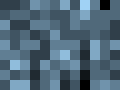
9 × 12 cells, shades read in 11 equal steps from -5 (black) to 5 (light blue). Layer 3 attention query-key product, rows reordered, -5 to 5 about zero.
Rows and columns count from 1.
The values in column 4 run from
-3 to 2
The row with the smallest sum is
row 8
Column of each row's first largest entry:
9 9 1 6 10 7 2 1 2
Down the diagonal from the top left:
-2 0 -2 -2 -2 2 1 0 -5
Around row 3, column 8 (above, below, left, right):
1 -1 -1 0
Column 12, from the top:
0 0 -2 -2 2 -2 0 -2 1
